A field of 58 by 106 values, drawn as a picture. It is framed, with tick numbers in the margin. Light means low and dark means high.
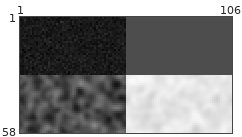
It is made of 2 by 2 panels. Panel 1,1: very high, fine-grained, faint in contrast. Panel 1,2: high, flat. Panel 2,1: high, blotchy. Panel 2,2: very low, blotchy, faint in contrast.
